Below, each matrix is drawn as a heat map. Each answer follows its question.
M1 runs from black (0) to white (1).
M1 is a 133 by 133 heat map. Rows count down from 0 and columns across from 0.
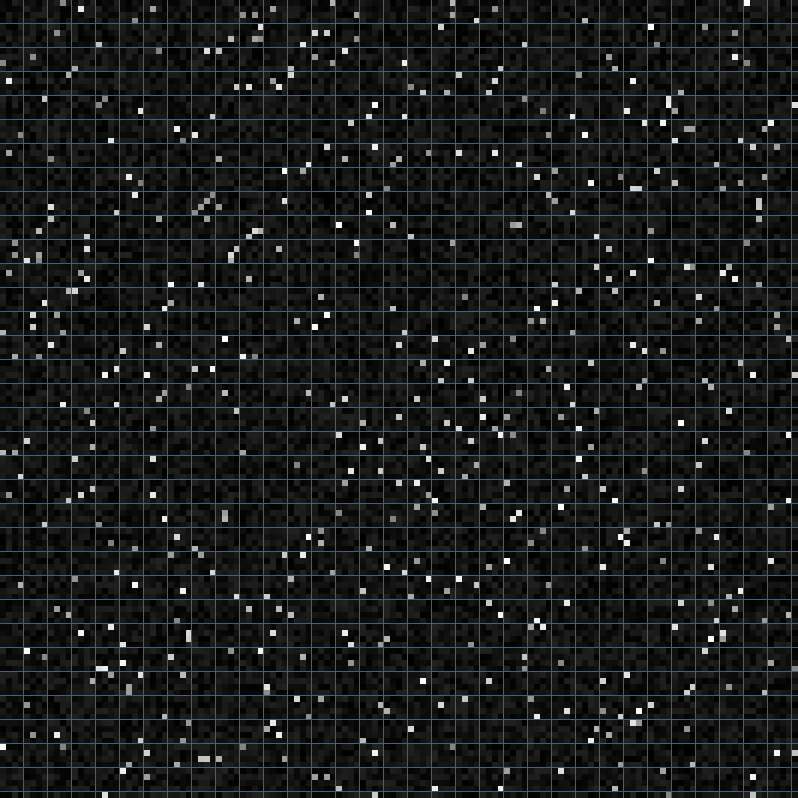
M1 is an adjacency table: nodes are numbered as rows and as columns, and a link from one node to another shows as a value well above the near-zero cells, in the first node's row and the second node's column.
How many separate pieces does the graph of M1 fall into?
2
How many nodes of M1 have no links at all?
1
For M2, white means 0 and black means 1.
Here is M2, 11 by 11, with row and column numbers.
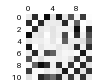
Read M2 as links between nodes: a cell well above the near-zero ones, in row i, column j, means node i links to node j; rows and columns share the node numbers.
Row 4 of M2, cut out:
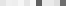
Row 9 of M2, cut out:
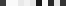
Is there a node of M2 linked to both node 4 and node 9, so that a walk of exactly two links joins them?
yes
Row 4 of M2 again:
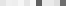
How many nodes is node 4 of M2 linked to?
2
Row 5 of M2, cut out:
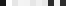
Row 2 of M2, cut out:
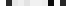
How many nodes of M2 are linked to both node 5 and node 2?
2
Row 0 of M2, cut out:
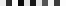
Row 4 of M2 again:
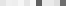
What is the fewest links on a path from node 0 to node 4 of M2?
3
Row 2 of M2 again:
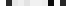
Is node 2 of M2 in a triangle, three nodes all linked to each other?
yes
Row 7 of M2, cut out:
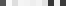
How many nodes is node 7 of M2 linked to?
3
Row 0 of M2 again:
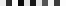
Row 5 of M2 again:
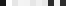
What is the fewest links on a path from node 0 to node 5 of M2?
1
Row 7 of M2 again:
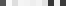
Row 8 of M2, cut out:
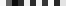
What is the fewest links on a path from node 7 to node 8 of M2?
1
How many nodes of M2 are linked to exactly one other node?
0
